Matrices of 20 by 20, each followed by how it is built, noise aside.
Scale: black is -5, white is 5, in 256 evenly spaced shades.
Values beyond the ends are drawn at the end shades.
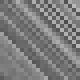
Toeplitz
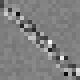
banded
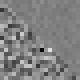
lower triangular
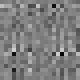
low rank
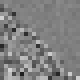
lower triangular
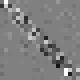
banded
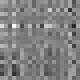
low rank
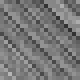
Toeplitz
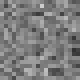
low rank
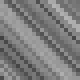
Toeplitz
